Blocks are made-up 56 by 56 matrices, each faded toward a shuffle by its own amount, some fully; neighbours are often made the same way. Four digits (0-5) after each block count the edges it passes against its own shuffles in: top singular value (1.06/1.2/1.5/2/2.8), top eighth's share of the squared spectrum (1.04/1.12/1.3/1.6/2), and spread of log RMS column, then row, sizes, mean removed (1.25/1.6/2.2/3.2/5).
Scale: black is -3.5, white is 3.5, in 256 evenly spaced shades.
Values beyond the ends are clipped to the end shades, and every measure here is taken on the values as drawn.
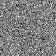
3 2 0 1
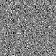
3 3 1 1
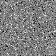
2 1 0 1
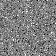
1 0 0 0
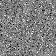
0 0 0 0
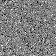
1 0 0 0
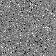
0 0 0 0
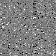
3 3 1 1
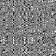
4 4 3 2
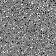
0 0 0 0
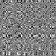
4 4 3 3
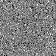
2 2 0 0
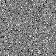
0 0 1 0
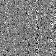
1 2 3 0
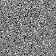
0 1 1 0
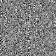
1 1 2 0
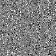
1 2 2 0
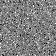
0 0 0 0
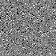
3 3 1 1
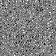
3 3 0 1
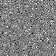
2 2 0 0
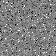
1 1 0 0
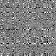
4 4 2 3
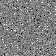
2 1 0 0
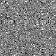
3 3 1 1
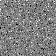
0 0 0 0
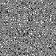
3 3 1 1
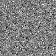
0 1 0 1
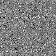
1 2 0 2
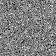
0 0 0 0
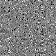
3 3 1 0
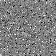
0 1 0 0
